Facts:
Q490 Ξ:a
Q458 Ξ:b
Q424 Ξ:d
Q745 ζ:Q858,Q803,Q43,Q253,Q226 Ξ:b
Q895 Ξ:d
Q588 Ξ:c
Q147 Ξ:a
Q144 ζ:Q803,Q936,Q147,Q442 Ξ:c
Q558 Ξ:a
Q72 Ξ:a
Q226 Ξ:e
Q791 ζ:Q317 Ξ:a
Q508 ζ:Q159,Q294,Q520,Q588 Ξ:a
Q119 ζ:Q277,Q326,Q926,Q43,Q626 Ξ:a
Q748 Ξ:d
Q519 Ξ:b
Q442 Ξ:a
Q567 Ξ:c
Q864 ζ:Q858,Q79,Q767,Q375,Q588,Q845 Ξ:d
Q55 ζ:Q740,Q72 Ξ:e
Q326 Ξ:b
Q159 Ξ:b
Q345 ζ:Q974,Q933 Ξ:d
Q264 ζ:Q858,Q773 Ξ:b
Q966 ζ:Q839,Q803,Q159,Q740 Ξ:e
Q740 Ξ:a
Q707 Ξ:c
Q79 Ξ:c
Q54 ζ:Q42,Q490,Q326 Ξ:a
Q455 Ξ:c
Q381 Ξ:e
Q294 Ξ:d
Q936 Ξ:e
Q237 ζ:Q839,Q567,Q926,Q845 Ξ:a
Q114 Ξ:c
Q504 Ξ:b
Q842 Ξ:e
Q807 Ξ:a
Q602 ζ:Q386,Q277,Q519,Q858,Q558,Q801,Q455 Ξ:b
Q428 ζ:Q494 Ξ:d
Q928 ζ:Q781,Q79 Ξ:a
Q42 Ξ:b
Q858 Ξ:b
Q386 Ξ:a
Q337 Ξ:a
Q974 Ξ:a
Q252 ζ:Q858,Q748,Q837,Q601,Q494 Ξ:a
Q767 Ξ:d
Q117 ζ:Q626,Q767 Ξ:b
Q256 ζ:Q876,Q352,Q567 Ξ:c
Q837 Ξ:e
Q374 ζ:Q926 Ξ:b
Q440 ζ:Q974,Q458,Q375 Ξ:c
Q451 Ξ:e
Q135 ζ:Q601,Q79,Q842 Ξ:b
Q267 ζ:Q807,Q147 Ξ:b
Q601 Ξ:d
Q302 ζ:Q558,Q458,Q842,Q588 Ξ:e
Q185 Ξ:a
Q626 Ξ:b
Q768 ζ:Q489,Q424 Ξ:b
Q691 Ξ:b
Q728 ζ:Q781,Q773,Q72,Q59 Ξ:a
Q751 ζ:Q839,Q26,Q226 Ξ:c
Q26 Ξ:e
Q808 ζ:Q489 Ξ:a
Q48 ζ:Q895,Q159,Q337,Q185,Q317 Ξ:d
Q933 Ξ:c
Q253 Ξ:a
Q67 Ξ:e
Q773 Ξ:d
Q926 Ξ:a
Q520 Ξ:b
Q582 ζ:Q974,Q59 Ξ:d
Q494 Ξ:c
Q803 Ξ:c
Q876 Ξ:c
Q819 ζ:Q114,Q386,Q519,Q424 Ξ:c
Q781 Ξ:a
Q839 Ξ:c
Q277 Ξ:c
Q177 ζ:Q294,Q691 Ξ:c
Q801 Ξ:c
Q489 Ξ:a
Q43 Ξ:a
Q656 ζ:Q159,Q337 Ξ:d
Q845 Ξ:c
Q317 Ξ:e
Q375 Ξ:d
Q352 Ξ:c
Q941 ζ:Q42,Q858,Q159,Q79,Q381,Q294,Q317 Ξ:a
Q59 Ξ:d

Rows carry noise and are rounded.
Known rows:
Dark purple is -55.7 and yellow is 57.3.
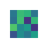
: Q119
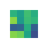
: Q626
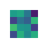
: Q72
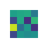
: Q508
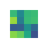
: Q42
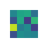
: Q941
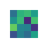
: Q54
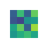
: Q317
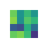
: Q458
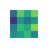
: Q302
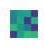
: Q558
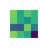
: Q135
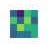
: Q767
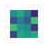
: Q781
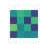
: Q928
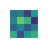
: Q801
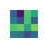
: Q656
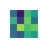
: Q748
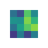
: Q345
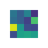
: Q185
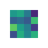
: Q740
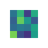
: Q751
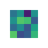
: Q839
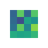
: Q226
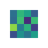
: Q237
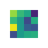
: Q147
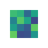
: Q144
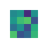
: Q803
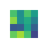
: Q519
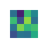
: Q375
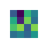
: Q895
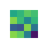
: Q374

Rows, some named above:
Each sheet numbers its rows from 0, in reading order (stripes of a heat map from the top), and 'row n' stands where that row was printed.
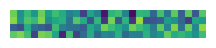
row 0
Q458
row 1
Q504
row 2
Q707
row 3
Q294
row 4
Q294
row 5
Q842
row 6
Q26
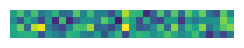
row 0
Q936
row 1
Q791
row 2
Q55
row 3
Q114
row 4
Q807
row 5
Q381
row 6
Q302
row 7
Q345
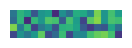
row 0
Q237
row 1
Q803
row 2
Q490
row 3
Q458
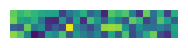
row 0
Q745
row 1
Q489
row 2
Q791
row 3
Q428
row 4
Q177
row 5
Q751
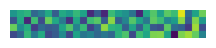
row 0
Q252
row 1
Q440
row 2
Q728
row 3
Q767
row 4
Q494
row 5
Q602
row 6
Q691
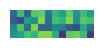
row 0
Q381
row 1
Q159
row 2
Q458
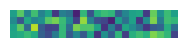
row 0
Q936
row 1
Q933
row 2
Q59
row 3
Q808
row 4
Q386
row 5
Q858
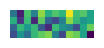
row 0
Q424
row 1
Q768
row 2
Q267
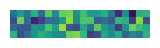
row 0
Q819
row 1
Q966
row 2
Q458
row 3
Q740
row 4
Q294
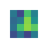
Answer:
Q582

